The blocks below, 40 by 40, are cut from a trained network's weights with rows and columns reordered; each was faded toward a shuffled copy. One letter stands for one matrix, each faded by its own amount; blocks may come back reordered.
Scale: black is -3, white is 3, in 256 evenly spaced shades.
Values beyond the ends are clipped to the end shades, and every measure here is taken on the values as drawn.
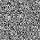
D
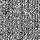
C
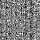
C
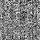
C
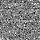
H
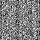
C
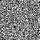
D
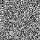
D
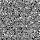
H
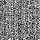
C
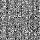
C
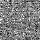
H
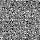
H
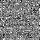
H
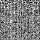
C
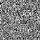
D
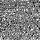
H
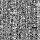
C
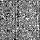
C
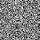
D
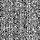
C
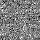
H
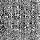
C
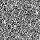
D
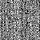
C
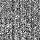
C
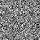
D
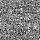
H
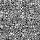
H
